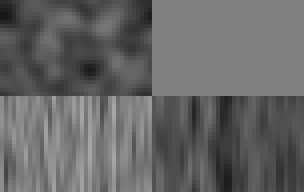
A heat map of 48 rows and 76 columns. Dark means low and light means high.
The table splits into 2 rows of 2 panels. Panel 1,1: low, blotchy. Panel 1,2: middling, flat. Panel 2,1: middling, streaked downward. Panel 2,2: low, streaked downward.
